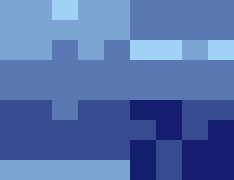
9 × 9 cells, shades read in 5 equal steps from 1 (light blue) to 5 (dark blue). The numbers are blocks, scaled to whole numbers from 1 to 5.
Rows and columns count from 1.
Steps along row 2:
same same same same up same same same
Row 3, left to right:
2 2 3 2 3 1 1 2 1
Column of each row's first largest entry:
6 6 3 1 1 6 7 6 6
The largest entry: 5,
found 10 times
